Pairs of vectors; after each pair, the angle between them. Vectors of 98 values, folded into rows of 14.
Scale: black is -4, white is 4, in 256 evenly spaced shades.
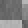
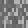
orthogonal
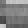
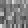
partly aligned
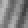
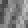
nearly opposite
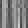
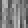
nearly parallel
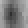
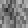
partly aligned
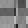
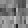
nearly parallel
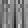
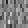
partly aligned
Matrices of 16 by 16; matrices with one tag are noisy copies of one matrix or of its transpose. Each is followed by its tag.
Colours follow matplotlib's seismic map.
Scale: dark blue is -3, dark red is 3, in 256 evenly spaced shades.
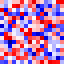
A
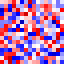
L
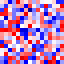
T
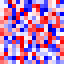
A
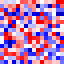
A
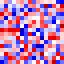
T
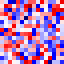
L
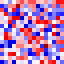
A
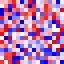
L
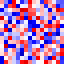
T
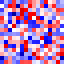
T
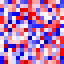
T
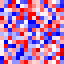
T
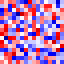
L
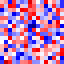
T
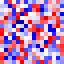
A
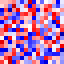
L
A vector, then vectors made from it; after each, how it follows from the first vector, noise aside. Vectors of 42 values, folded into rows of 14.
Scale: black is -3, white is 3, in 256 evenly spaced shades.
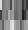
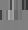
partly zeroed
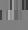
partly zeroed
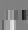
partly zeroed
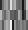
sign-scrambled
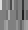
partly zeroed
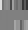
partly zeroed
